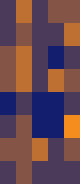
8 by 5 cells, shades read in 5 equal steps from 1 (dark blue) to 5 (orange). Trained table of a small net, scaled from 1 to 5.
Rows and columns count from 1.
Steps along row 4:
up down up down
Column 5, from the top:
3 4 2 3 2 5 3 2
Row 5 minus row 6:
-1 -1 0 0 -3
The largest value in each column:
3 4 4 4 5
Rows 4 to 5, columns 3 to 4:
2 4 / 1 1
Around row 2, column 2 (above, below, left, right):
4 4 2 2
